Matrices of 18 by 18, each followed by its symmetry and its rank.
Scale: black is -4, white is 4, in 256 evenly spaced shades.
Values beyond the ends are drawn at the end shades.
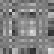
symmetric, rank two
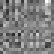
neither, rank three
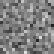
antisymmetric, full rank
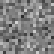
antisymmetric, full rank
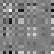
symmetric, rank two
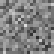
symmetric, full rank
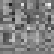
neither, rank three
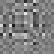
antisymmetric, rank two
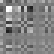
symmetric, rank two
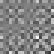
symmetric, rank two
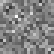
symmetric, full rank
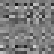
neither, rank three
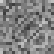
symmetric, full rank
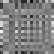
antisymmetric, rank two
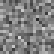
antisymmetric, full rank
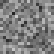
symmetric, full rank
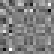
antisymmetric, rank two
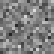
antisymmetric, full rank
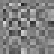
antisymmetric, rank two
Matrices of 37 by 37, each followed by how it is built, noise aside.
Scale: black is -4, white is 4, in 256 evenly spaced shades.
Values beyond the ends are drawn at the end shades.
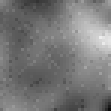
smooth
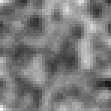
smooth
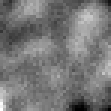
smooth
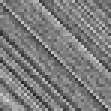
Toeplitz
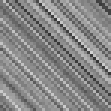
Toeplitz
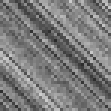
Toeplitz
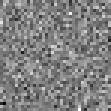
noise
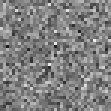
noise
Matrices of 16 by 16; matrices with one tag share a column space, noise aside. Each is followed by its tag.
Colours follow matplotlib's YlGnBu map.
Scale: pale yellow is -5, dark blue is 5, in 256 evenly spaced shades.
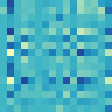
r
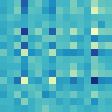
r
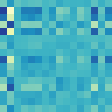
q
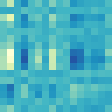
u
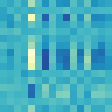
u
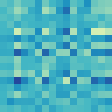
r
